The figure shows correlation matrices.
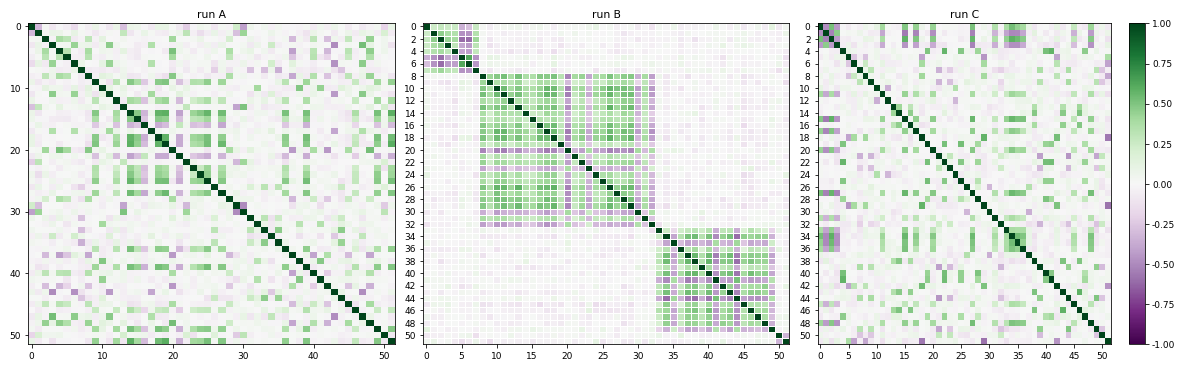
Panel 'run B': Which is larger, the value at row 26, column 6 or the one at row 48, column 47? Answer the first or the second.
the second
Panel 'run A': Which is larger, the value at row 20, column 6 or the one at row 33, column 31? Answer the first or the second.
the second
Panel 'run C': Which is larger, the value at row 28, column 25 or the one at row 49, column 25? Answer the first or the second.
the first
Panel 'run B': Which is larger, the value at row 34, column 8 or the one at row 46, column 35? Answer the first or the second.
the first
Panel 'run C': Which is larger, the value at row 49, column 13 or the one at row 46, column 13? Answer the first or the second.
the second
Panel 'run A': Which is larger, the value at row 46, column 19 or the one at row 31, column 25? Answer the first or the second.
the first
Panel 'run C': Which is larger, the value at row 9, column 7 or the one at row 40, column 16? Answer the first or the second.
the first
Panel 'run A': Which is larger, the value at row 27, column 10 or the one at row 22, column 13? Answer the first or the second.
the second
